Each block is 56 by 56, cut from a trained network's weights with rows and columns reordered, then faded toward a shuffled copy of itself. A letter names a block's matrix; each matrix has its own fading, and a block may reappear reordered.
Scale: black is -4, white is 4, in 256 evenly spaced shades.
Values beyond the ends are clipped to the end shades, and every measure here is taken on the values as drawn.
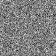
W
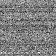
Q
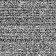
Q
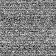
Q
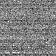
Q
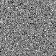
W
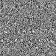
W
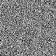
W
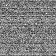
Q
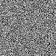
W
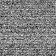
Q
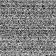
Q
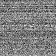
Q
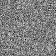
W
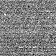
Q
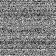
Q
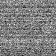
Q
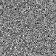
W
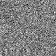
W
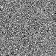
W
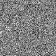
W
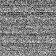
Q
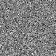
W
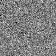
W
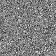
W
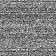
Q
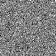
W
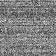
Q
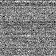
Q
